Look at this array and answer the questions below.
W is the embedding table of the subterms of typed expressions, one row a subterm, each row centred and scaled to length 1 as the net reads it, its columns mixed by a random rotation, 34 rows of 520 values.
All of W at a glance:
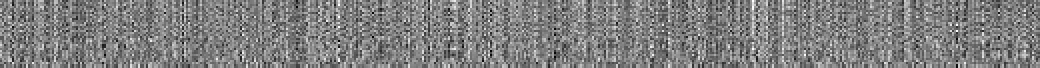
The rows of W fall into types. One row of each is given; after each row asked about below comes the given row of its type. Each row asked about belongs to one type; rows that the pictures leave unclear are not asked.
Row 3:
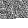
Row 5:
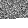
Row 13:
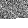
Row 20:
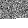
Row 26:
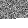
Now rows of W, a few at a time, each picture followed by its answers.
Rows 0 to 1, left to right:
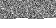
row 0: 3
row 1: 5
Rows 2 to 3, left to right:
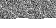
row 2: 13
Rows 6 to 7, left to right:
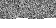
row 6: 13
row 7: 5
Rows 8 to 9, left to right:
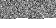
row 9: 13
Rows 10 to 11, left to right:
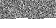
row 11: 26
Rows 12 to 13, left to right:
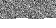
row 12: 3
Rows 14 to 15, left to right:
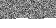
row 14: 26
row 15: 3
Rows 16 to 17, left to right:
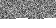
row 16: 5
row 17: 26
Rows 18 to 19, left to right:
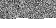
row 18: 13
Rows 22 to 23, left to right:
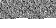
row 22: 5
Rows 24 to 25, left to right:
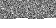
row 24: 3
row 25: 5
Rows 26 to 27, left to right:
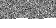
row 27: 5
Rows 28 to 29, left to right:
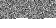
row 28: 26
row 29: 26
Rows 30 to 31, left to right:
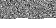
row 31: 20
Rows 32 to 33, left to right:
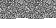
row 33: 20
